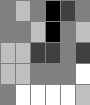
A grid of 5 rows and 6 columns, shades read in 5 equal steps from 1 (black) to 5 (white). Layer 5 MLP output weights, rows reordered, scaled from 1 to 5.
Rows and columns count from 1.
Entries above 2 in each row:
4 5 3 6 6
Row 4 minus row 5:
1 -1 -2 -2 -2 1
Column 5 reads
2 3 3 3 5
